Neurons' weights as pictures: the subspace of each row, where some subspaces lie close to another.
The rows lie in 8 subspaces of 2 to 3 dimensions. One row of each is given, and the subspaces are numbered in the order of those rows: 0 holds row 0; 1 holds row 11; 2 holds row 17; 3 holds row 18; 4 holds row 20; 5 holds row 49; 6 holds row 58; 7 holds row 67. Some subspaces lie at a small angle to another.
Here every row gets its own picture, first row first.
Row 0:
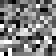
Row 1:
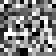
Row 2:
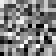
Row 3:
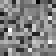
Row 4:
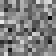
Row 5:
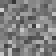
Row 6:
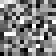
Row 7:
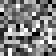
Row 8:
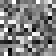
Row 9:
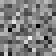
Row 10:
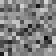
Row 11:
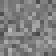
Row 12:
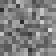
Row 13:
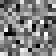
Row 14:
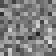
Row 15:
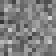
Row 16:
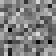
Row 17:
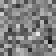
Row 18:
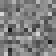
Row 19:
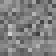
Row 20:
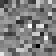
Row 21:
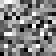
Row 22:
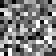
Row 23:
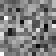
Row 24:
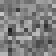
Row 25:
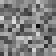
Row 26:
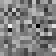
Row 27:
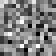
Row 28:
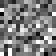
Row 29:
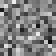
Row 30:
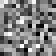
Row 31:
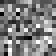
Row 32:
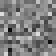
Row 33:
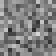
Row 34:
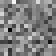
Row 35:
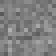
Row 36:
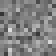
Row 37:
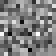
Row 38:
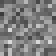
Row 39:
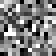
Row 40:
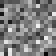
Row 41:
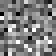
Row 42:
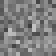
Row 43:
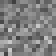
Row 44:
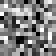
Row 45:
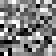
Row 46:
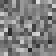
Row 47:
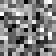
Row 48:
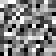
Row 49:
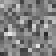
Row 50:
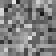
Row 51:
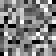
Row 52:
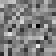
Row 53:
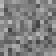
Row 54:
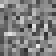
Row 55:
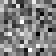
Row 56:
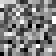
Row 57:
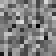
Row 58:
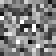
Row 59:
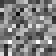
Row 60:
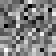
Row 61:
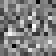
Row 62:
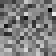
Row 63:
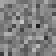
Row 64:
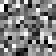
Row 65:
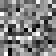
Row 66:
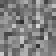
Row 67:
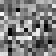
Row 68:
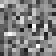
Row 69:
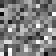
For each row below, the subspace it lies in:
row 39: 5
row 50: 4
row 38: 5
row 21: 7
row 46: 0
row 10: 4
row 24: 7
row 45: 0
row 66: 6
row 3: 0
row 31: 7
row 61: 1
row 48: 3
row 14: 2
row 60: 5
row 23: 7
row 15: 4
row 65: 3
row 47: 6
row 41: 6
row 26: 7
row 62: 5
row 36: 3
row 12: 0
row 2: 4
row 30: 4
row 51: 7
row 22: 2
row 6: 3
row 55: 4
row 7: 1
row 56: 5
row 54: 1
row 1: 2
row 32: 3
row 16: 5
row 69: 1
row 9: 6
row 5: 1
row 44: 6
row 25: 6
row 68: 1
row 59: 5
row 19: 7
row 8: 0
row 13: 5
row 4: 4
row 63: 6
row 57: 6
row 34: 0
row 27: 4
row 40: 1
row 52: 3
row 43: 0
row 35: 7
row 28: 1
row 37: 0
